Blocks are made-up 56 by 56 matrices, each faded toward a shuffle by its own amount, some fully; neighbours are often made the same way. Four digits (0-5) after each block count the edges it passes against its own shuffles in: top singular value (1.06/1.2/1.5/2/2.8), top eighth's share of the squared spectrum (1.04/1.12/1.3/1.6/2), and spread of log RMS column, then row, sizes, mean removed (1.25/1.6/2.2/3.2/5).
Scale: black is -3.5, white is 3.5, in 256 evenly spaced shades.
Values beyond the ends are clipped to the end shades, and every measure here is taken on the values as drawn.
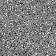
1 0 0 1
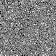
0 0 0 1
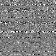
2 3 0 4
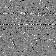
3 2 0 2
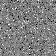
0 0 0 0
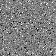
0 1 0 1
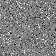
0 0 0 1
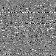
2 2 0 3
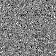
0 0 0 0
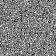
0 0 0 0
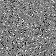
0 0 0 0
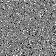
1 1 0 0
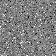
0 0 0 0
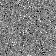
0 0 0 0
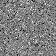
0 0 0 0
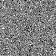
2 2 0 0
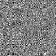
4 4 2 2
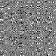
4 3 2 2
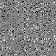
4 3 1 1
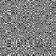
4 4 2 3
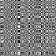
5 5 4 4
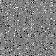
3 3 1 1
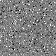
2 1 0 0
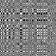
5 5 3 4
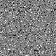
3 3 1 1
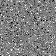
3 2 0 1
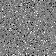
2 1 0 0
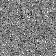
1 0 0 0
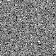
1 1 2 0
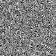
1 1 2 0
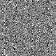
1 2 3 0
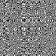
4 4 2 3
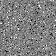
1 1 0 0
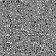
3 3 1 1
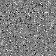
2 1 0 1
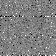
2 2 0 1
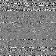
2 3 0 4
